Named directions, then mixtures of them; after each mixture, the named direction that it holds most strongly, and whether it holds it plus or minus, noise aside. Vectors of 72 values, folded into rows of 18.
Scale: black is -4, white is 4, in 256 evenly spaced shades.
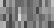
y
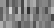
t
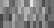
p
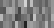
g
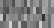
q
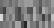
g, plus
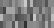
g, plus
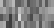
y, plus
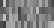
y, minus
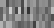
t, plus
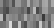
q, plus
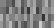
q, plus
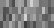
p, plus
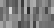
t, plus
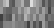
p, plus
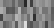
g, minus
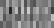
t, minus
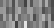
g, minus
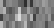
g, minus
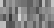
y, plus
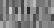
t, plus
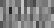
t, minus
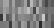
q, minus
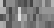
y, plus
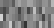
q, plus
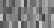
q, plus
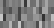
q, plus
